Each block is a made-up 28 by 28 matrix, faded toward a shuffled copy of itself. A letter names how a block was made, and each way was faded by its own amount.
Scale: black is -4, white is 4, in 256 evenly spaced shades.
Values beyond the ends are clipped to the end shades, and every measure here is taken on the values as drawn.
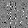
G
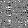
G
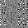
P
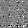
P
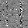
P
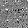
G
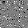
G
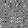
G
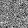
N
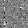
G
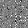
G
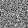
N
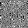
P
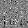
P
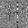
P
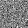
N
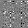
P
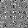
P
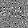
P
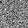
N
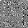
P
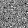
N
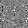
P
